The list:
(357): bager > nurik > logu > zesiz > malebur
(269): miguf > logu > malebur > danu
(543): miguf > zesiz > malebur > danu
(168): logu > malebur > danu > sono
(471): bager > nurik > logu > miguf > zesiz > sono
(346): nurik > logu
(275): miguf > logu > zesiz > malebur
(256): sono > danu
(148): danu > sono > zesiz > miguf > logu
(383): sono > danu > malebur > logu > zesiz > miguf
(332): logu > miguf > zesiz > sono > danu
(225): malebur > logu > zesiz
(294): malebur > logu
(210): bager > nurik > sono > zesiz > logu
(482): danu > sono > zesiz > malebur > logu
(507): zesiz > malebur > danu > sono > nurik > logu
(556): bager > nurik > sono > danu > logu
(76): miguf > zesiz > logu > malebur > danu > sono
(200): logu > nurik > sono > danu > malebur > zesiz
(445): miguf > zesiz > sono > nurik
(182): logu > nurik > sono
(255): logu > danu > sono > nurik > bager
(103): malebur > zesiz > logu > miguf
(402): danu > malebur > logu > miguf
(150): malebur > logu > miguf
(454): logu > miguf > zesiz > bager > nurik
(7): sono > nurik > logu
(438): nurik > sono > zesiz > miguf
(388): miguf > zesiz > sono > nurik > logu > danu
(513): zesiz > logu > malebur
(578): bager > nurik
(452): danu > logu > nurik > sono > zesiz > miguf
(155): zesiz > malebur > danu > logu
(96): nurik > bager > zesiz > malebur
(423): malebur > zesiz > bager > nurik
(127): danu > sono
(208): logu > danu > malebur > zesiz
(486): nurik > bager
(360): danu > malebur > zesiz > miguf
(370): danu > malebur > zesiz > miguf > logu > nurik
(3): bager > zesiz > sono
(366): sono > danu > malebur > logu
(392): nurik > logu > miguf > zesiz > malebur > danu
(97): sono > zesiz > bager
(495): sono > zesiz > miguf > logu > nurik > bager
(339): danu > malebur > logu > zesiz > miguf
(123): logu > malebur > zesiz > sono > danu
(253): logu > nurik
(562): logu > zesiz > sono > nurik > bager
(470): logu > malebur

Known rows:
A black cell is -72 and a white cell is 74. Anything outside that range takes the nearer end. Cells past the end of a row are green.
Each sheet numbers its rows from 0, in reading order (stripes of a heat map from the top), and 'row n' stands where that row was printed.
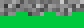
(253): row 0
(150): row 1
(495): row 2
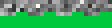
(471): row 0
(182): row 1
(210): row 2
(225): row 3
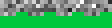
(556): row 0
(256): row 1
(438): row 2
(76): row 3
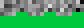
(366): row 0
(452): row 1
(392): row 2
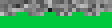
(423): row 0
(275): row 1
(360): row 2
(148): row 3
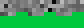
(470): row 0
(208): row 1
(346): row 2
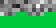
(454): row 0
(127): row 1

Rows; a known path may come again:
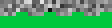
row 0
(3)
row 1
(200)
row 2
(482)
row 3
(148)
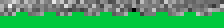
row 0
(127)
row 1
(7)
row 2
(256)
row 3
(103)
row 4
(269)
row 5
(255)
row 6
(294)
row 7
(423)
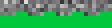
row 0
(486)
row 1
(150)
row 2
(339)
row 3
(402)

